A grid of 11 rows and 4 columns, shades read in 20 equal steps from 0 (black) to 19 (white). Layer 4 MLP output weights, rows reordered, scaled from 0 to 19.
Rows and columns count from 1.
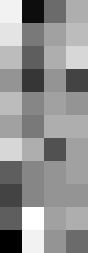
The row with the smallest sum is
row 4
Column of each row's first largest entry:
1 1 4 1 1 3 1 4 3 2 2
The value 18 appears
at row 1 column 1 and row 11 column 2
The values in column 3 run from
6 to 13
